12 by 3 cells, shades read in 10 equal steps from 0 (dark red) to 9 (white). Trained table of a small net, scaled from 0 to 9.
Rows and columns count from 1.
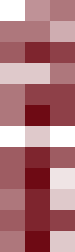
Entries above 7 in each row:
1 0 0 0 0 0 2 0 1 0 0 0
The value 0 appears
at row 6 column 2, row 9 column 2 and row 12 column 2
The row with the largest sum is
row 7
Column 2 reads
5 4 1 7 2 0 7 1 0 1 1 0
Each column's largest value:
9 7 9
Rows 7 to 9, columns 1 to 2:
9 7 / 3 1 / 3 0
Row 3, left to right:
3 1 2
